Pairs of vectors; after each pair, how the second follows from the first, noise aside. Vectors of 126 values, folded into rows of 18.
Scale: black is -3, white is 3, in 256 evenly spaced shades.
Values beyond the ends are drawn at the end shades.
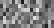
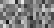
wrapped around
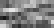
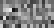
sign-scrambled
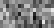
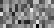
shuffled
